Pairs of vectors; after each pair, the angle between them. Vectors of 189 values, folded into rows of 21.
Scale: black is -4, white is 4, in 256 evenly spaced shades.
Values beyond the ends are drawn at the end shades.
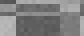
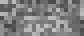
partly opposed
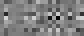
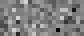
orthogonal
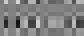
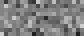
partly opposed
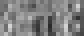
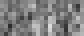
nearly opposite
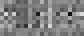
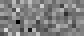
orthogonal
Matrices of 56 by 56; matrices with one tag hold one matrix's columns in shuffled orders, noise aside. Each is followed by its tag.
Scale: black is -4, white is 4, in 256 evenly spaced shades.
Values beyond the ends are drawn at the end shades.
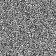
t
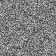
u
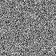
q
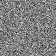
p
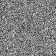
u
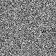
p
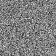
t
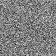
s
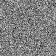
p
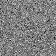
s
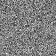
q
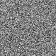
s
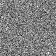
u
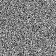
t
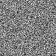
u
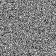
u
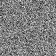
q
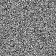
p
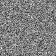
u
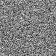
s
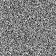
q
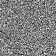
q
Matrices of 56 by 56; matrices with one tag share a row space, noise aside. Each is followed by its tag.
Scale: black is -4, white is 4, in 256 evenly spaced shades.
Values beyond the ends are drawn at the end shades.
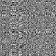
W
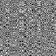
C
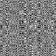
C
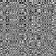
C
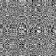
C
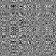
W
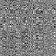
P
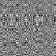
P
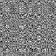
C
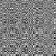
P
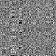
W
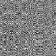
P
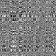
W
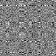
C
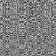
C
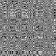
P
